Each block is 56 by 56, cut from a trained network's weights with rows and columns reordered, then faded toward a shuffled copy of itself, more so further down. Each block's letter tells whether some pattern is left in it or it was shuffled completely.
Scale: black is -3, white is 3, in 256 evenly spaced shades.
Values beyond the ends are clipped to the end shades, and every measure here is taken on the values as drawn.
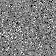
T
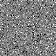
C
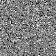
C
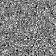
C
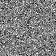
T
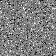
T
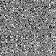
C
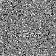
C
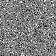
T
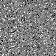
T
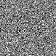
C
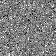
T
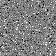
T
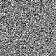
C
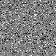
C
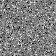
T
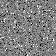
T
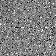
C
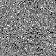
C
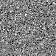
C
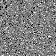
C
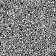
T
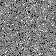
T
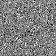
C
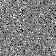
C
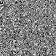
C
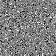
C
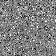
C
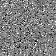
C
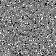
C
